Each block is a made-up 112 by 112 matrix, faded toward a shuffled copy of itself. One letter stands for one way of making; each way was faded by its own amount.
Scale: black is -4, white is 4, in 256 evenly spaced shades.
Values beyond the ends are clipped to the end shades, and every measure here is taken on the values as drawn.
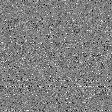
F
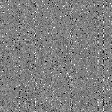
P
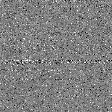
F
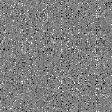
P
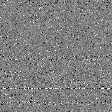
F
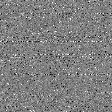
F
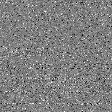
F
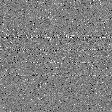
F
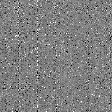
P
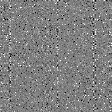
P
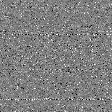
F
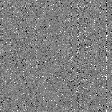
P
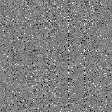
P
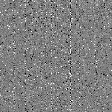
P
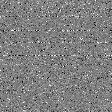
F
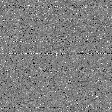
F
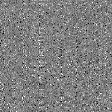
P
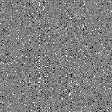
P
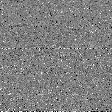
F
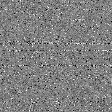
F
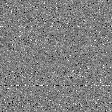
F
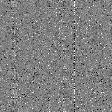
P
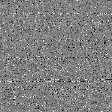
F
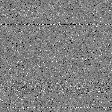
F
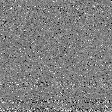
F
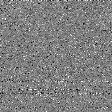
F
